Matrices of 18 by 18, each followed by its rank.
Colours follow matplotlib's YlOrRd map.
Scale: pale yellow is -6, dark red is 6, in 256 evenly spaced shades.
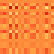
one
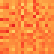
three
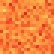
full rank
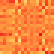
three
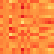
two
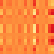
one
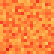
full rank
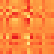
two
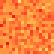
full rank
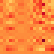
two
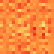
three
